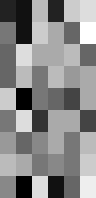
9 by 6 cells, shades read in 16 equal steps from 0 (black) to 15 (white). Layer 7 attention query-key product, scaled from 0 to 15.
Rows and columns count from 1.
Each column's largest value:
12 13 13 11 12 15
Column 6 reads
13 15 6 10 10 4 11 12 14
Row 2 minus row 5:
-5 1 5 4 2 5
